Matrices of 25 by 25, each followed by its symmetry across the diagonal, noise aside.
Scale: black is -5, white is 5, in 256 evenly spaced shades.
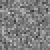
neither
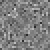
symmetric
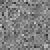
symmetric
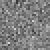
neither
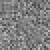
antisymmetric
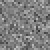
antisymmetric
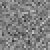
neither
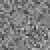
symmetric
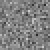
neither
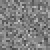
antisymmetric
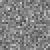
symmetric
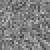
antisymmetric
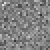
symmetric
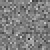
neither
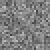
antisymmetric
